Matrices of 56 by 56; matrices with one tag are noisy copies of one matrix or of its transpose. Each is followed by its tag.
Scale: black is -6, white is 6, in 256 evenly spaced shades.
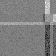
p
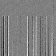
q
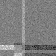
p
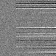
q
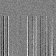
q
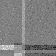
p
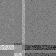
p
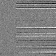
q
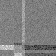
p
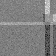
p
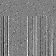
q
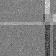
p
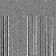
q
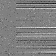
q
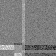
p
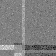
p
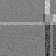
p
